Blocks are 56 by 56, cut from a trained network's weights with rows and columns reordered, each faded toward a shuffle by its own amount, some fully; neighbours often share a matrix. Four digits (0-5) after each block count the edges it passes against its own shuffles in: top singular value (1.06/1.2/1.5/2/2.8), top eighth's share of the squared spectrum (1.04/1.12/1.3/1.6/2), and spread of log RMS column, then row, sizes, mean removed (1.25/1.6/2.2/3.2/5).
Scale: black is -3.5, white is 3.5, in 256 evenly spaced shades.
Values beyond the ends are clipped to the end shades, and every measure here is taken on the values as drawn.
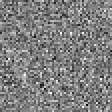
2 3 1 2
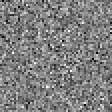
0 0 0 0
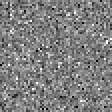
0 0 0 0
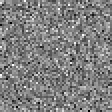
0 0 0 0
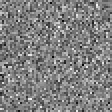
2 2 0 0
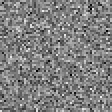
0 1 0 0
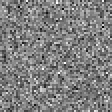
0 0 0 0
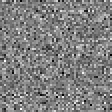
3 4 1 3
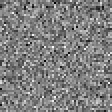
3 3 1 1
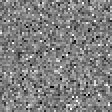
0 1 0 1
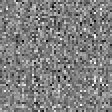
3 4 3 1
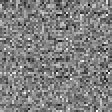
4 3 2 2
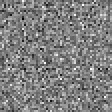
2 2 1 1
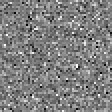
0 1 0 0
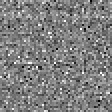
1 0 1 0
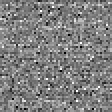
2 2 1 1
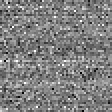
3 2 0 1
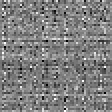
3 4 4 1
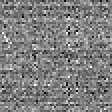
3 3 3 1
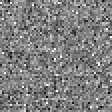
1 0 0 0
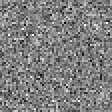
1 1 0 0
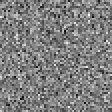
1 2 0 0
